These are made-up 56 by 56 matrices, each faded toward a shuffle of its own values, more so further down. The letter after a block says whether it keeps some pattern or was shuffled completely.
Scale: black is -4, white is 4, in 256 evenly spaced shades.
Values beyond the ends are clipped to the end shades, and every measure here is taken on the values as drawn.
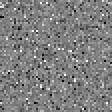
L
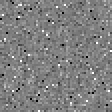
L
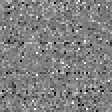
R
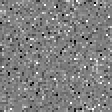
L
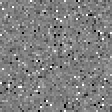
L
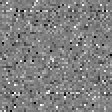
R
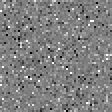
L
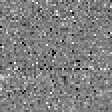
R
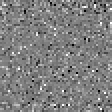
R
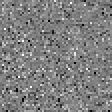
R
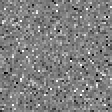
L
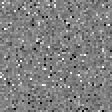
L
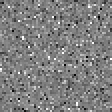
L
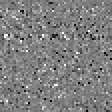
R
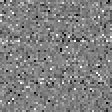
R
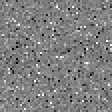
L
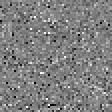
R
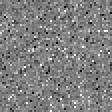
L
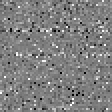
R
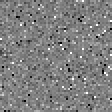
L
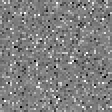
L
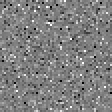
L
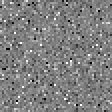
L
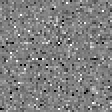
R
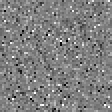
L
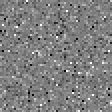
L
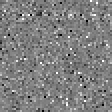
R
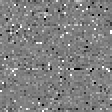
R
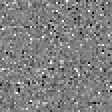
R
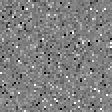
L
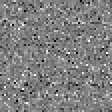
R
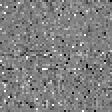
R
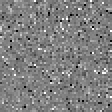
L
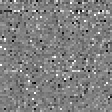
R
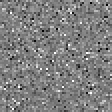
L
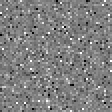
L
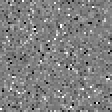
L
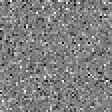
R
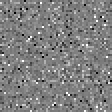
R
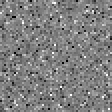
L
